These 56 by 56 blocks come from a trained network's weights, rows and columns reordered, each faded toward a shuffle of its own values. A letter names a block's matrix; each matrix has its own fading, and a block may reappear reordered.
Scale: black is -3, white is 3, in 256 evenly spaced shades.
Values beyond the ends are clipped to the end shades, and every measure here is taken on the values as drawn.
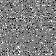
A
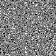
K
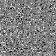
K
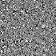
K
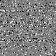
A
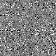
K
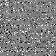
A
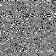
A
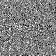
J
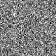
J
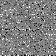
A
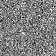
J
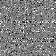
A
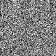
J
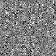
K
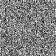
J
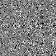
K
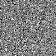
K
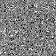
K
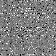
A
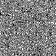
J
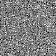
K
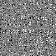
K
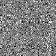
K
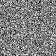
J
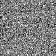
J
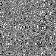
K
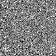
J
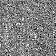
J
